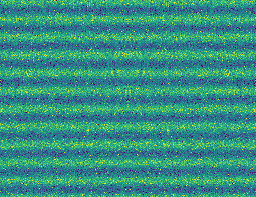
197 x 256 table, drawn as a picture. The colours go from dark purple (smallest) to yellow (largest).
Stripes: horizontal, repeating 11 times. Average level on the scale: 50%. Mirror symmetry: left to right. Odd rows or columns: none. Seam: none.
